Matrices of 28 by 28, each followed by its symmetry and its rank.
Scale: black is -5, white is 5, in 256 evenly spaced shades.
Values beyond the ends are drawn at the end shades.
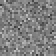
antisymmetric, full rank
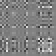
symmetric, rank two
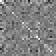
symmetric, rank five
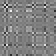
symmetric, rank two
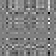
neither, rank two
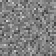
neither, full rank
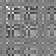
symmetric, rank two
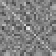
symmetric, rank five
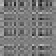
neither, rank two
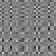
neither, rank two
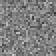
antisymmetric, full rank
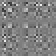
symmetric, rank two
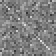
symmetric, full rank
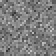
symmetric, full rank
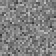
neither, full rank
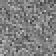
antisymmetric, full rank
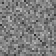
symmetric, full rank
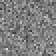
neither, full rank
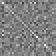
symmetric, rank five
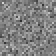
symmetric, full rank
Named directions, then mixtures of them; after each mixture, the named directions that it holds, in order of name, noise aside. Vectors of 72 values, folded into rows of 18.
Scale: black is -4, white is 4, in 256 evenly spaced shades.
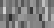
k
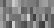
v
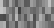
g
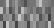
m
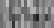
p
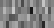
k, v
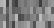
g, m, v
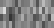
g, k, p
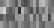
g, k, m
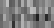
p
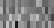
k, m, p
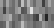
k, p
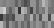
g, k, m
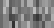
k, p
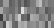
m, v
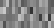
k, m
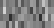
k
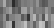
v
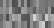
p, v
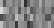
g, m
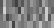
k, v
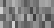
g, m, v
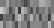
g, k, m
